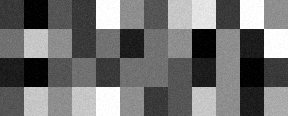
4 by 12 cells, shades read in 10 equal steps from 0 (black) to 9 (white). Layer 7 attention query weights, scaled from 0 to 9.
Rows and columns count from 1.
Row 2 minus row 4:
1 0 0 -5 -5 -4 2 2 -7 0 0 3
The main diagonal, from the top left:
2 7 3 7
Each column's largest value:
4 7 5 7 9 5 4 7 8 5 9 9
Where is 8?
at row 1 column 9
